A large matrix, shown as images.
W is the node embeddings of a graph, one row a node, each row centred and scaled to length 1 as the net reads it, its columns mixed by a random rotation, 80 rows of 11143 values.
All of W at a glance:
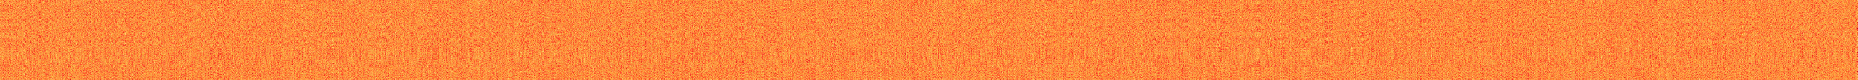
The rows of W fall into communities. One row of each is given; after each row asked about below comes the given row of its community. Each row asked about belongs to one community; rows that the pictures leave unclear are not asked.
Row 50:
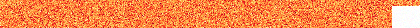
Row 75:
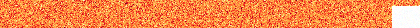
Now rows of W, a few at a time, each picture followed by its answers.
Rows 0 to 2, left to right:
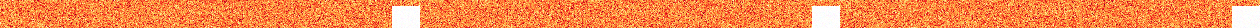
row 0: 50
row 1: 50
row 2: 50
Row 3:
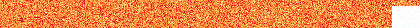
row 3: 50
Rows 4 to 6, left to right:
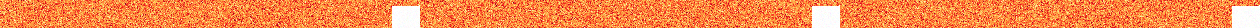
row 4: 75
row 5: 75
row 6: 75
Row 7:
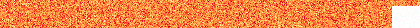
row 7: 50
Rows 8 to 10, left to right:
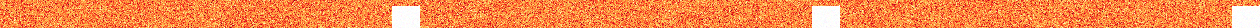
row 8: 75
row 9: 75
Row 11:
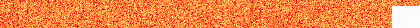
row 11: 75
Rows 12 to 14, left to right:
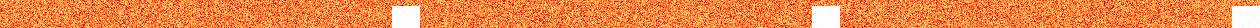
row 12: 50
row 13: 50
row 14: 75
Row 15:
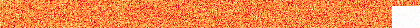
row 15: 50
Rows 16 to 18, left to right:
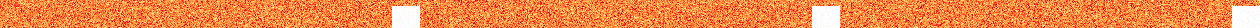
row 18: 50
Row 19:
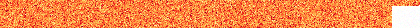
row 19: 75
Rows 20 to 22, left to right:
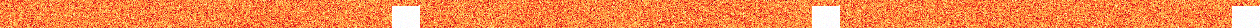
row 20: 75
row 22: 75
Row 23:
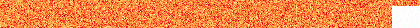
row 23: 50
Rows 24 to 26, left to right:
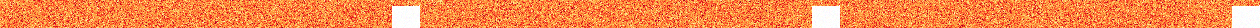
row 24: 50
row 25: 50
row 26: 75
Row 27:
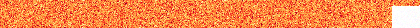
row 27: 75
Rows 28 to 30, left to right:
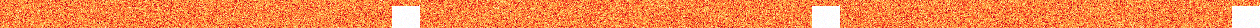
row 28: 75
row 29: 75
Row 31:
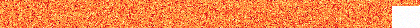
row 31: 75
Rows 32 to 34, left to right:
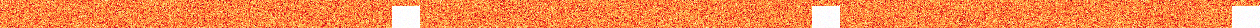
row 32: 50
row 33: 50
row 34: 50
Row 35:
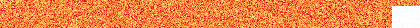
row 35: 50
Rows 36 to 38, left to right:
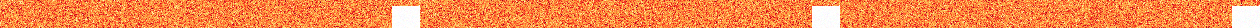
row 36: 50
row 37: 50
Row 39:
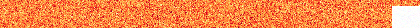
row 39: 75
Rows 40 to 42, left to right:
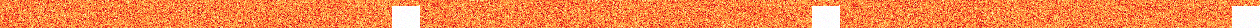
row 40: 75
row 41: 75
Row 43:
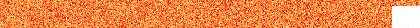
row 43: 50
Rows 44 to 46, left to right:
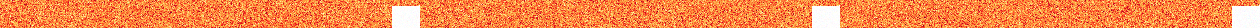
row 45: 75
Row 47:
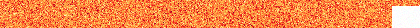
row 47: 75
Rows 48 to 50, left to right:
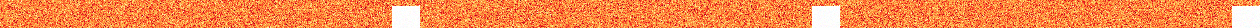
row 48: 50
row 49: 50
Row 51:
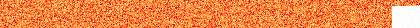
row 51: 50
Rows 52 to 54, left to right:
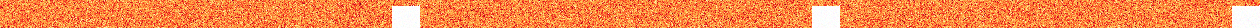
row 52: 50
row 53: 50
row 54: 50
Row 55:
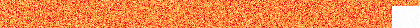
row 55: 50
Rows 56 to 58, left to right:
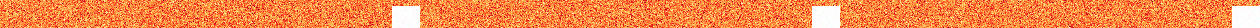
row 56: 50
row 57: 50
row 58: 50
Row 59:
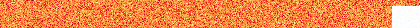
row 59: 50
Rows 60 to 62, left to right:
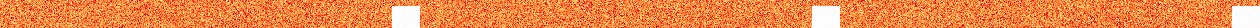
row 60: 75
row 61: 75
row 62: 75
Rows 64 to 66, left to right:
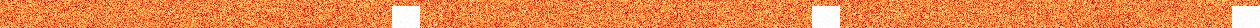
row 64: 75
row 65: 75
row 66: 75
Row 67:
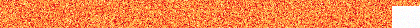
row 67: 50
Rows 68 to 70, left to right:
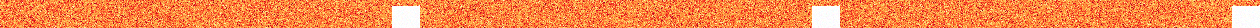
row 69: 75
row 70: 75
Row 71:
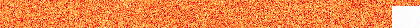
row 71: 50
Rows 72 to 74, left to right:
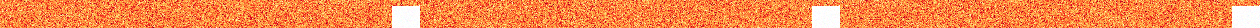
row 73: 75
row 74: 50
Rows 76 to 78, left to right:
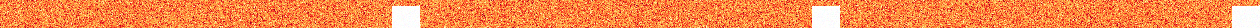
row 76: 75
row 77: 50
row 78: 75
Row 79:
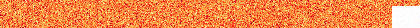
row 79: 75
